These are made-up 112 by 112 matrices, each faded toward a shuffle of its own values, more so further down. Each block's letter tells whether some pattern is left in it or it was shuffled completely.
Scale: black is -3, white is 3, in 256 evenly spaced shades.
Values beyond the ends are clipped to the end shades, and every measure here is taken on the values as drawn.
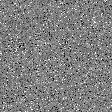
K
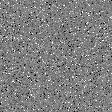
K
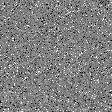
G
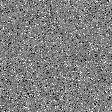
K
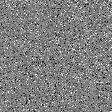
G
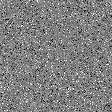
K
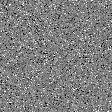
K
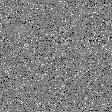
G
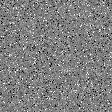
K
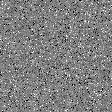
K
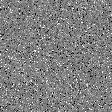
G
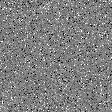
K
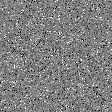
K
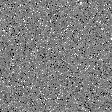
K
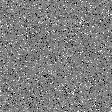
K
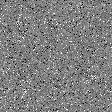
K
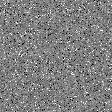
G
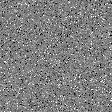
K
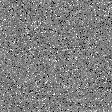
G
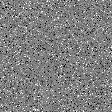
G
